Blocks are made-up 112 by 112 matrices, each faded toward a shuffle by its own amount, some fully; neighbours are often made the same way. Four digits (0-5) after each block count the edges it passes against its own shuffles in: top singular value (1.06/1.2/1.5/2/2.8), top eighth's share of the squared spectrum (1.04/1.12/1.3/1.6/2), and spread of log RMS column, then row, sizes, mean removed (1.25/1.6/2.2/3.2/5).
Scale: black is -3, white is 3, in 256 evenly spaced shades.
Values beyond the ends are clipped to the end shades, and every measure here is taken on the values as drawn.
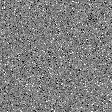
0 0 0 0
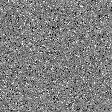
0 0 0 0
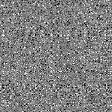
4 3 2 2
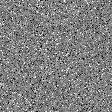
2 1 0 0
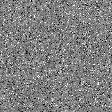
3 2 0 0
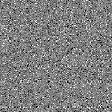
4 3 2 2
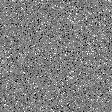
0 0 0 0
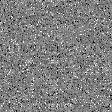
3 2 1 1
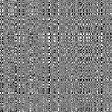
5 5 4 4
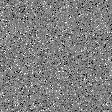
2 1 0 0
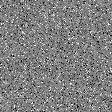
2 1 0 0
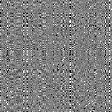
5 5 4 3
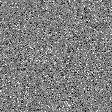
0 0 0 0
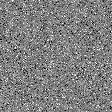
2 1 0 0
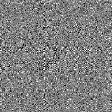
4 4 2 3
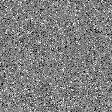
2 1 0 0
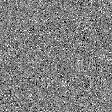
3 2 1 1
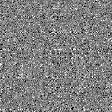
4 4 2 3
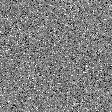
0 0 0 0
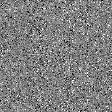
2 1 2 0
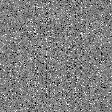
2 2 2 0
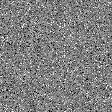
0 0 1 0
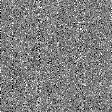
1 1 3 0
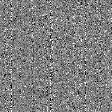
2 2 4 0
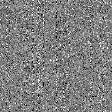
1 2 3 0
